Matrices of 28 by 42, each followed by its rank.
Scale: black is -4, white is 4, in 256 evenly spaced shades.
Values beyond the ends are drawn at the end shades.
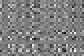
three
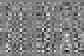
three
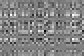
three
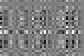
two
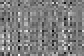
three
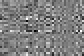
three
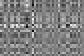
two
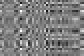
two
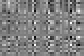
two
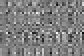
three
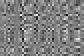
three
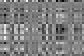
two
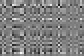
two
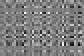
two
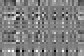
two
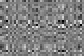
three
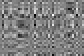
three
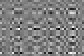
two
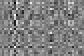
three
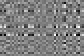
two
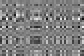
two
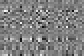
three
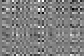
two
